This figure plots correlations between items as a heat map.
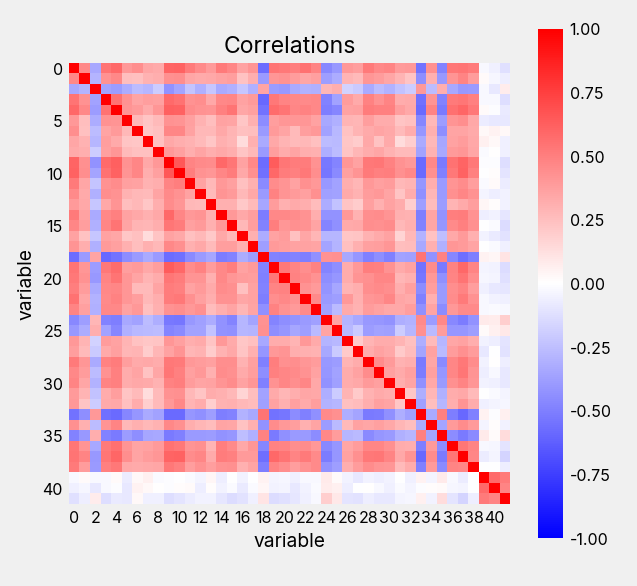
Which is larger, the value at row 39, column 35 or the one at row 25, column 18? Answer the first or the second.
the second
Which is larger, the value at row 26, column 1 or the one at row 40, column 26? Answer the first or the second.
the first
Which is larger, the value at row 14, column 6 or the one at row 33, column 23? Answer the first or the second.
the first
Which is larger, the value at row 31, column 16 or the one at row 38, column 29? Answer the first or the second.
the second
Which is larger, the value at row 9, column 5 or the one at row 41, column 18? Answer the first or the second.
the first
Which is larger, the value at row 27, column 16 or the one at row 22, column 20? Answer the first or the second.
the second
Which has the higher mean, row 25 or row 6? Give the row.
6
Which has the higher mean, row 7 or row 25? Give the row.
7
